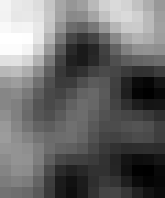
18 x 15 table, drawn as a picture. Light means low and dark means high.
The field is mottled with small blotches. No single row or column stands out from its neighbours. The top middle is the roughest part. There are no regular stripes. The ninth with the lowest average is the top left. Values rise toward the bottom right. The ninth with the highest average is the bottom right. No lone cell stands out from its neighbours.
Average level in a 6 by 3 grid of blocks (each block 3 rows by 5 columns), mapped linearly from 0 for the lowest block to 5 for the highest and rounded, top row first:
021
042
245
334
244
355
